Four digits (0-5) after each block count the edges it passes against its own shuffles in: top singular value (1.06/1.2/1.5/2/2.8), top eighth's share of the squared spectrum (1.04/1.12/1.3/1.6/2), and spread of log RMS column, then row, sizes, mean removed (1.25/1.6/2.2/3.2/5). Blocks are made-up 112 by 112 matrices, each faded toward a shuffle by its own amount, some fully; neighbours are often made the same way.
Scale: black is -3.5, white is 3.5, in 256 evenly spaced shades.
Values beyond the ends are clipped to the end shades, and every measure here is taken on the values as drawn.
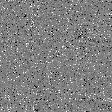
3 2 0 1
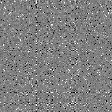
4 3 2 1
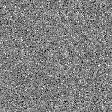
3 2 0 1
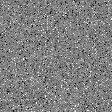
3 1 1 0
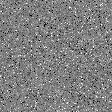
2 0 0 0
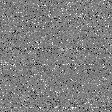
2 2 0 2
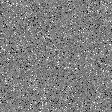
0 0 0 0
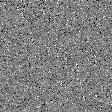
0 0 0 0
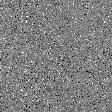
1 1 1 0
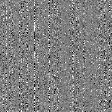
2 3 4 0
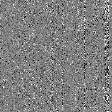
2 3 3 0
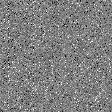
1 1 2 0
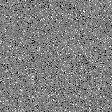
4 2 0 1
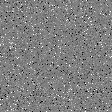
2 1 0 0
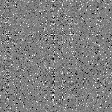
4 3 2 1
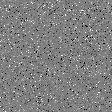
1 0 0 0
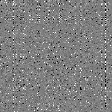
4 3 2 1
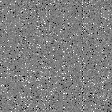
3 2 1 1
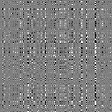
5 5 4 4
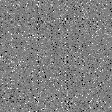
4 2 1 1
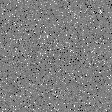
0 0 0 0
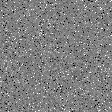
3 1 0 0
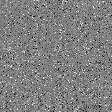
3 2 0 0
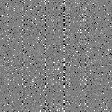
5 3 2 1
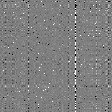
5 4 2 1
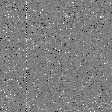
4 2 1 0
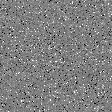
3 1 0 0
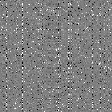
5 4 3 2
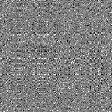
5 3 2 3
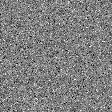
0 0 0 0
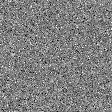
0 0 0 0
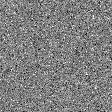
0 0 0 0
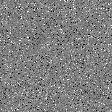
1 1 0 1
